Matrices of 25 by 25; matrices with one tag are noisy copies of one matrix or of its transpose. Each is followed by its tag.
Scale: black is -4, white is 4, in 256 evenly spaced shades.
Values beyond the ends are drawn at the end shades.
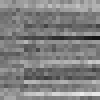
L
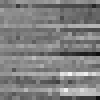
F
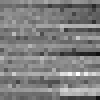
F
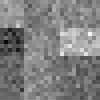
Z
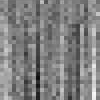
L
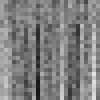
L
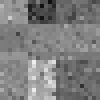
Z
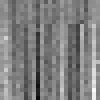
L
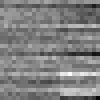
F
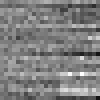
F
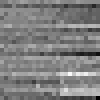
F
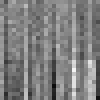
F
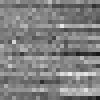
F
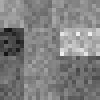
Z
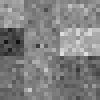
Z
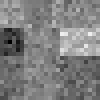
Z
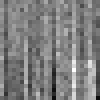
F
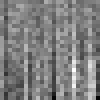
F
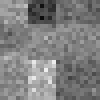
Z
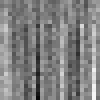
L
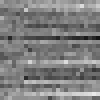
L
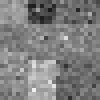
Z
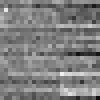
F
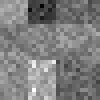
Z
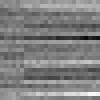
L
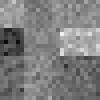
Z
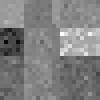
Z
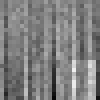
F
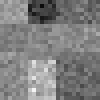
Z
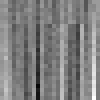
L
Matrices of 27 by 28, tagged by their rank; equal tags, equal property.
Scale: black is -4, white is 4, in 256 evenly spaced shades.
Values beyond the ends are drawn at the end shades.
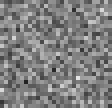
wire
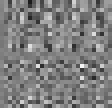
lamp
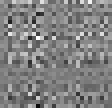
lamp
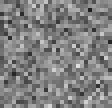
wire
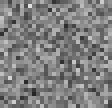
wire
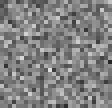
wire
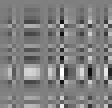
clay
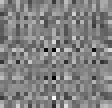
lamp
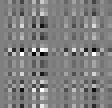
clay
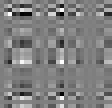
clay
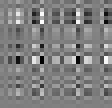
clay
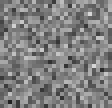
wire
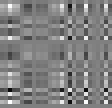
clay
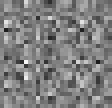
lamp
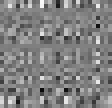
lamp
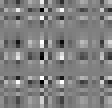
clay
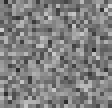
wire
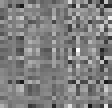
lamp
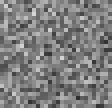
wire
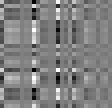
clay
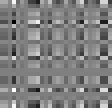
clay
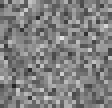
wire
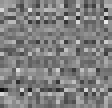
lamp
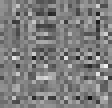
lamp
